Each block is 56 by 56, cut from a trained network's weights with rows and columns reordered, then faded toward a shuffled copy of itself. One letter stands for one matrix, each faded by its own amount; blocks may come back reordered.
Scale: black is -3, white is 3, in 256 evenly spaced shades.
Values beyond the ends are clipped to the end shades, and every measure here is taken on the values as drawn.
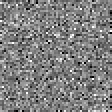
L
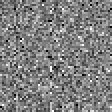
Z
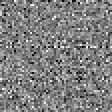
L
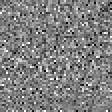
L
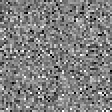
L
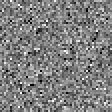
Z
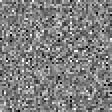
Z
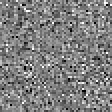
L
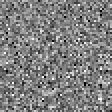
Z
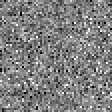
L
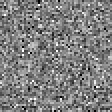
Z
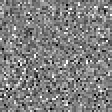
L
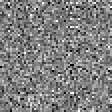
Z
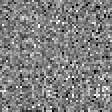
L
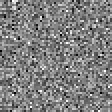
Z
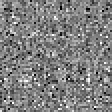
L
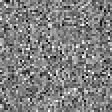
Z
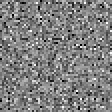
L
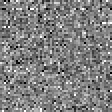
L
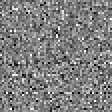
L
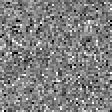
L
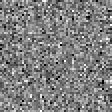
Z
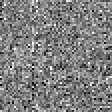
Z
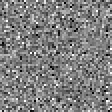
Z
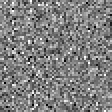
Z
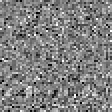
L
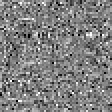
L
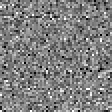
L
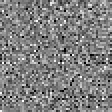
L
